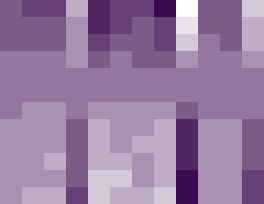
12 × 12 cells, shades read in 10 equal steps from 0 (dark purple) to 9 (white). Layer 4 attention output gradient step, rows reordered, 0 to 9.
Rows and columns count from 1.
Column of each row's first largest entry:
9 9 9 4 1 1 2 5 5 3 5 5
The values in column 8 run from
0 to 7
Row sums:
40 42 44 48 48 48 53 54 55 56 55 57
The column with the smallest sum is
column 9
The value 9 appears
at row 1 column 9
